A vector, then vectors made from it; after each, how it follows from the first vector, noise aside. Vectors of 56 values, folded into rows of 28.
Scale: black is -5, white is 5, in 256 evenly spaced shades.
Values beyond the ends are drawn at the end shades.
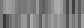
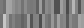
sign-scrambled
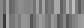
sign-scrambled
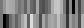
scaled up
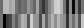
scaled up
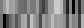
scaled up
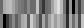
scaled up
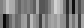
scaled up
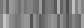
sign-scrambled
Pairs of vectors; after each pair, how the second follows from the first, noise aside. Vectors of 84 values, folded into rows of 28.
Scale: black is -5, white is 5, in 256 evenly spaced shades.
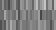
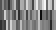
scaled up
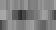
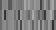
shuffled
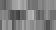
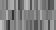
shuffled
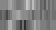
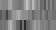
copied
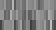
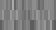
shrunk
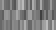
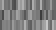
copied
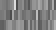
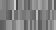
copied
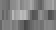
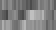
reversed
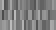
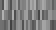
negated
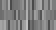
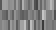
shuffled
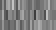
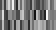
scaled up
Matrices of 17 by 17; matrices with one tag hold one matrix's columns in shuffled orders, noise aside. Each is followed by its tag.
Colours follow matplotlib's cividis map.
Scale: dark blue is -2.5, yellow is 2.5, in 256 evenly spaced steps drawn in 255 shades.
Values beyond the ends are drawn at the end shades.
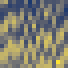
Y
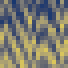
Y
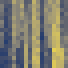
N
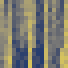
N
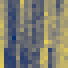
N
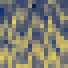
Y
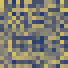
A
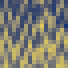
Y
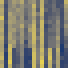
N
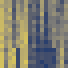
N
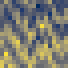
Y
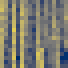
N
